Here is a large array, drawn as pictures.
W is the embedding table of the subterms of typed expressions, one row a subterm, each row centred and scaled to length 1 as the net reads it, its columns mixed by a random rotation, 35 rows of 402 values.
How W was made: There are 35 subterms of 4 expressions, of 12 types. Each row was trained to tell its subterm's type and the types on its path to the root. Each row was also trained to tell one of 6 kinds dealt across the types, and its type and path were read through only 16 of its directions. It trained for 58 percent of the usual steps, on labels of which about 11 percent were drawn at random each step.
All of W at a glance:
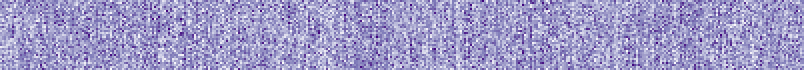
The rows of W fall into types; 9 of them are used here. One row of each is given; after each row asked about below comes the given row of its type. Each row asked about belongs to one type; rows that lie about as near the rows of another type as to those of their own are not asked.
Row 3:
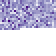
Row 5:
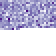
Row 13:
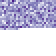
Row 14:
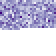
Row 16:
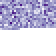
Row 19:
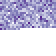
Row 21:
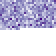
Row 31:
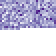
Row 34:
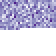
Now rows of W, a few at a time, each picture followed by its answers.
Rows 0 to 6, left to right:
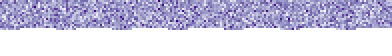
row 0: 34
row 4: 31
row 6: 34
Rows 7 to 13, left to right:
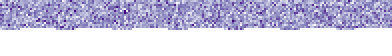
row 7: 5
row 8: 31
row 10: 5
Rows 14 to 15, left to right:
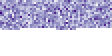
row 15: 13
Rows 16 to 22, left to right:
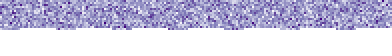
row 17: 14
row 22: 31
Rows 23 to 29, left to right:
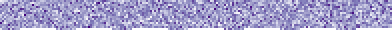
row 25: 5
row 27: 3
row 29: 34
